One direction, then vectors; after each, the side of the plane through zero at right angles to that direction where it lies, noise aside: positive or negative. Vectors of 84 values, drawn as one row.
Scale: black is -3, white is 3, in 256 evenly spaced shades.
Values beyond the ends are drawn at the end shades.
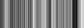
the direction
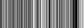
positive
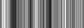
positive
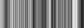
negative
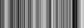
positive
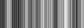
positive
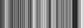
positive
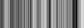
positive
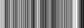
negative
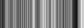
positive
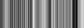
positive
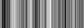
negative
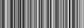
positive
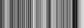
positive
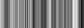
negative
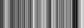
positive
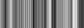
negative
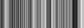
positive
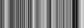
positive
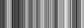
positive
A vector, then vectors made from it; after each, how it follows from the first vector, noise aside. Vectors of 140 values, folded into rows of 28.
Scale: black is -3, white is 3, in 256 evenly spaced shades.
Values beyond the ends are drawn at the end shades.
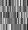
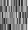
negated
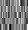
sign-scrambled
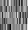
negated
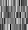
sign-scrambled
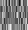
sign-scrambled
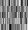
sign-scrambled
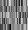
negated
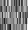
negated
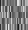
reversed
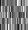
reversed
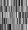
negated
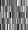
reversed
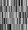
negated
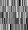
sign-scrambled
